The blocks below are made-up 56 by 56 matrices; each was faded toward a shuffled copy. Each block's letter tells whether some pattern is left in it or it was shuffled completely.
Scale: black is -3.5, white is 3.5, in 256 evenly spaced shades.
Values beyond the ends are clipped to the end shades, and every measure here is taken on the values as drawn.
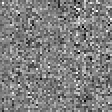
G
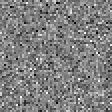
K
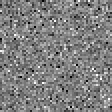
K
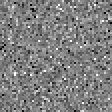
K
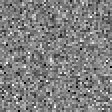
K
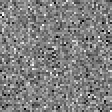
K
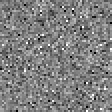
K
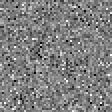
K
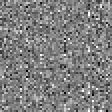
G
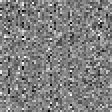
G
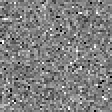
K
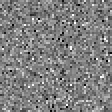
K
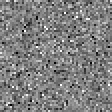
K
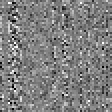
G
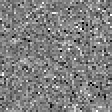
K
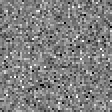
K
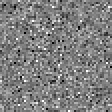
K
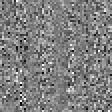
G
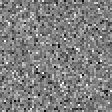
K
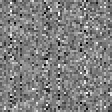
G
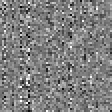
G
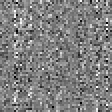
G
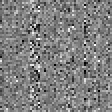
G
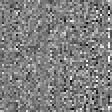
G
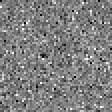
K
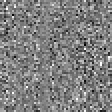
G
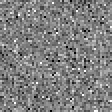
K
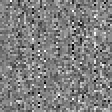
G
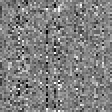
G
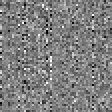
G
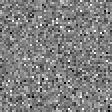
K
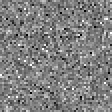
K
